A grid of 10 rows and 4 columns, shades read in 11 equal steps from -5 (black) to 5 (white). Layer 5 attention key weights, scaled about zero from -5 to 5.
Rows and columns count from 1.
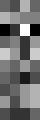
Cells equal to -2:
6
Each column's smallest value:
-5 -3 -4 -5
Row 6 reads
0 -1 1 -1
